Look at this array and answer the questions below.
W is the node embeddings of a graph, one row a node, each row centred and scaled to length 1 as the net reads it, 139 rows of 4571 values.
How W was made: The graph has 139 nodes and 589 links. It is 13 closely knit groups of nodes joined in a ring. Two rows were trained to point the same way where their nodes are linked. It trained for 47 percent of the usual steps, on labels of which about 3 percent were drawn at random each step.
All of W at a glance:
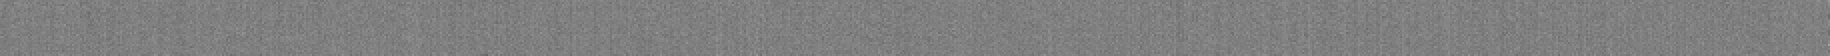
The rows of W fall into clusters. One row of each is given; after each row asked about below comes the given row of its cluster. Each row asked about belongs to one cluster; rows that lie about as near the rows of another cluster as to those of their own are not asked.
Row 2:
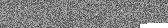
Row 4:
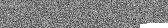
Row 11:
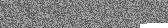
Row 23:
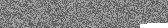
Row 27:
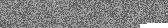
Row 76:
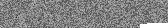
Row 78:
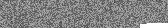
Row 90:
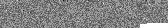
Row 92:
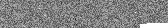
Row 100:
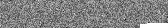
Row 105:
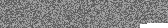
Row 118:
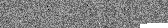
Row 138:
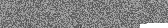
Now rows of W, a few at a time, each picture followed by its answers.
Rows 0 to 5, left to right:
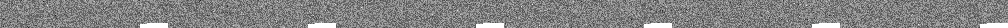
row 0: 100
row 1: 11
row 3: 90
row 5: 92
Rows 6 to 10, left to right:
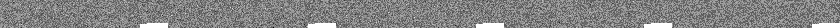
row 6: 92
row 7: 90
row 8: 27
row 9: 27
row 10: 100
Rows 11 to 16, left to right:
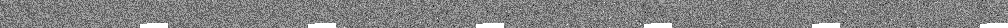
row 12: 11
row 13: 78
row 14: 90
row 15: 4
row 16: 90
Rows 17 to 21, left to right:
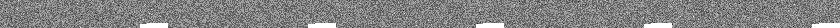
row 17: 78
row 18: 23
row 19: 4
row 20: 138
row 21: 92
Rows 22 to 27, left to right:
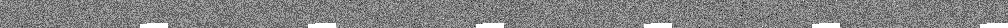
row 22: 4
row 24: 92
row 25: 105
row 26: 2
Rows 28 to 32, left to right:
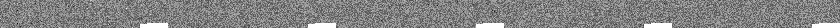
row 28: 118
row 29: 138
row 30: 90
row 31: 118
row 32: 4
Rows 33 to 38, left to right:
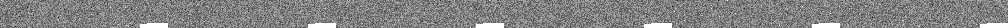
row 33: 105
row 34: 4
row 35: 90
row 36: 23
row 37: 78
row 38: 90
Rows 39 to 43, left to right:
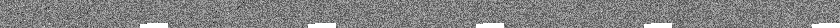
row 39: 105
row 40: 27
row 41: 90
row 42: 27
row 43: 105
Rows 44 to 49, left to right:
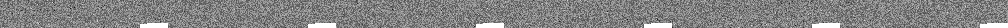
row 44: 2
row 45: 2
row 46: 138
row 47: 118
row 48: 11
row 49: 105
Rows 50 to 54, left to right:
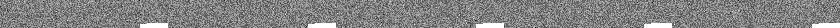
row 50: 100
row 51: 138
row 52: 27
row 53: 2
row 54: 138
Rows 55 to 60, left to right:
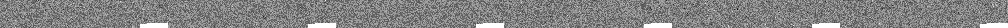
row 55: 100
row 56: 92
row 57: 100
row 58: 90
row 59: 23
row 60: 78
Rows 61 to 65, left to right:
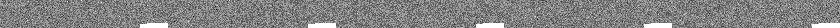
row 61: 4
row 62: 118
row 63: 138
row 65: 78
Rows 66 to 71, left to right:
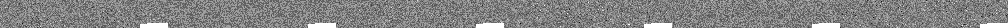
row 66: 118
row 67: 27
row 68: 4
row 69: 23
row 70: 100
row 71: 23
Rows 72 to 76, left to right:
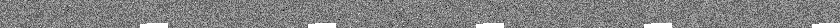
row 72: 100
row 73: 2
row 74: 23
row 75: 92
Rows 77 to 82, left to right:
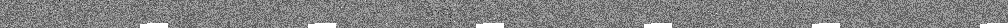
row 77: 105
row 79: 118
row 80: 23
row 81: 4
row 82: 23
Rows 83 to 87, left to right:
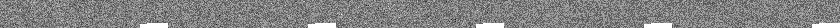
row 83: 27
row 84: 92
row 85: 27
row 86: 118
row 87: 2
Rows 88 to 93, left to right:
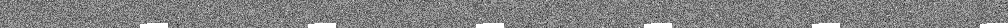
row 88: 2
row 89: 27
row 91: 4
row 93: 90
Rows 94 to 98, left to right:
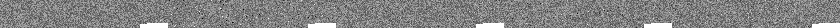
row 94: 92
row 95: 105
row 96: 92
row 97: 118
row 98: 138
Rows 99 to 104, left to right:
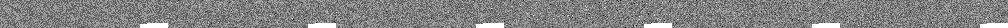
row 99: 92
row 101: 92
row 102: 76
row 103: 138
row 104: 4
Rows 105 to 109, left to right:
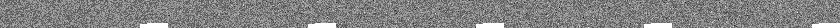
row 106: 138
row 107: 27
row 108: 27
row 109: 11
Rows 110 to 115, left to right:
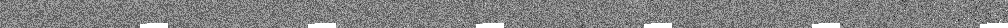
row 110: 100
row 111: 11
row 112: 92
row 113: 138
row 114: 78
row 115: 76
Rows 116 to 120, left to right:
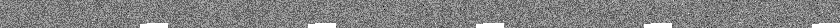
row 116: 4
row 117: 105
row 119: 78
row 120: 90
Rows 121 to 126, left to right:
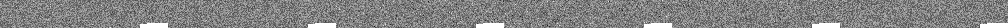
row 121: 27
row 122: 4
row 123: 100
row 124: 100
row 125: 118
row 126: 2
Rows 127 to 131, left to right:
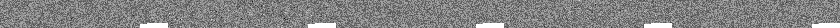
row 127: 76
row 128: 27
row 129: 11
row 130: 2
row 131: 78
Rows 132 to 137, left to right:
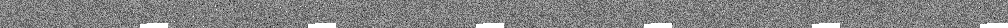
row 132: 138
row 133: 118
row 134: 4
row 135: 138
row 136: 92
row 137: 2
